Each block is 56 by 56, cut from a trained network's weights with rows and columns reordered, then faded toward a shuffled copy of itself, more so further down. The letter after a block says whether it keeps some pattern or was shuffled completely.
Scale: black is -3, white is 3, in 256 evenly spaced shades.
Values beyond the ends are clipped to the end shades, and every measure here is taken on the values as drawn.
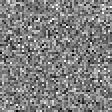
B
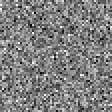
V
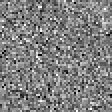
V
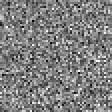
B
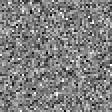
V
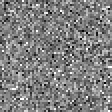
V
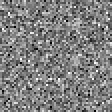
V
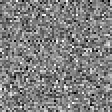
B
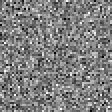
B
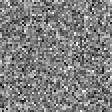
V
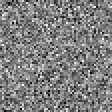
V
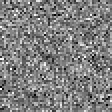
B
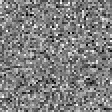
B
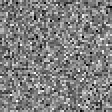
V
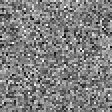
B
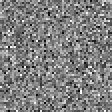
B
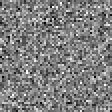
B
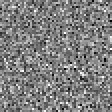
V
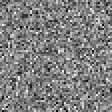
V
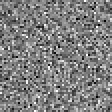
V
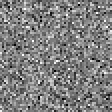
B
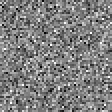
V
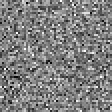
B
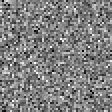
V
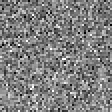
V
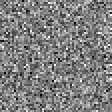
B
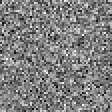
B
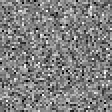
V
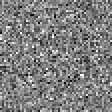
B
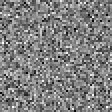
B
